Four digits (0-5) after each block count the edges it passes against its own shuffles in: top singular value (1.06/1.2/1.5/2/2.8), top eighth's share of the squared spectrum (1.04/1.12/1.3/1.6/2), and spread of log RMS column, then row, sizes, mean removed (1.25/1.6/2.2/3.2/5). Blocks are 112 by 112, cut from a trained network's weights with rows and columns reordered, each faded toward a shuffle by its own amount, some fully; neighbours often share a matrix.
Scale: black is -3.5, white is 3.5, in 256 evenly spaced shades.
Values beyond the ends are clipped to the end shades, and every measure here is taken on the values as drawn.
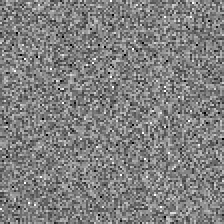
0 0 0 0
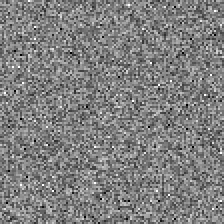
0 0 0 0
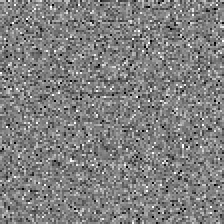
3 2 0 1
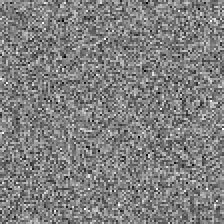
2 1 0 0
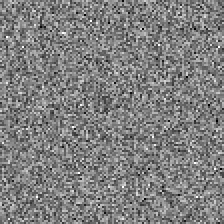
0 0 0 0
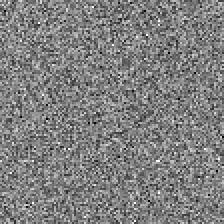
2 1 0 0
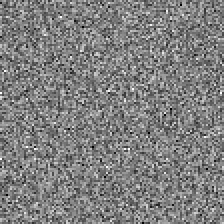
2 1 0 0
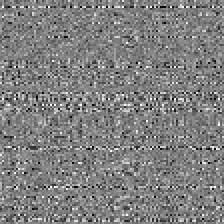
5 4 0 4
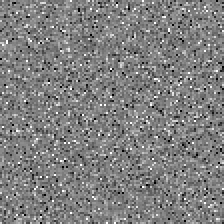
1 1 0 0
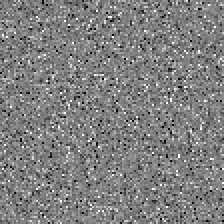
0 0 0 0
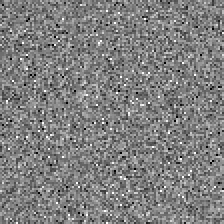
0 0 0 0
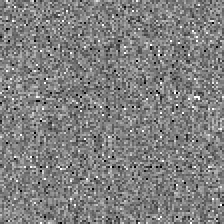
2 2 1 2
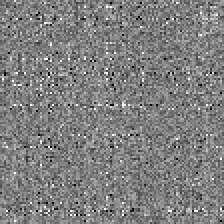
3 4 2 3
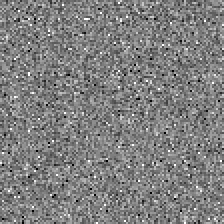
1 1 0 1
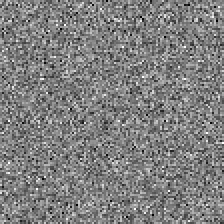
3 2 0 1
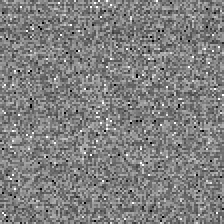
2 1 0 0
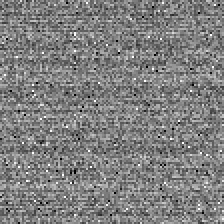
3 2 0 0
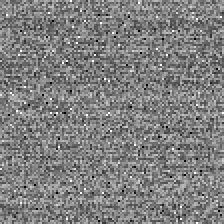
3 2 0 0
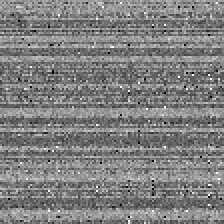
5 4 2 2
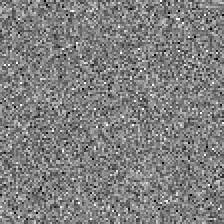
1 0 0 0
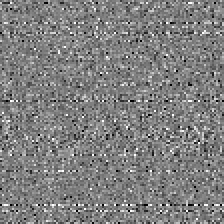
4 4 1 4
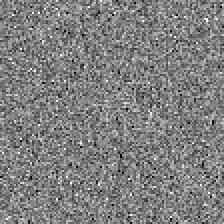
1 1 0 0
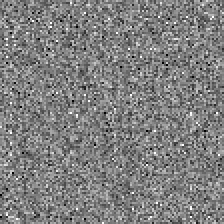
2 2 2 1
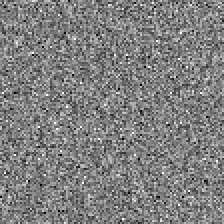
2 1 0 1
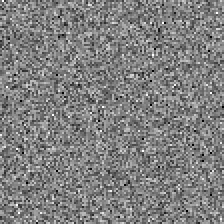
1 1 0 0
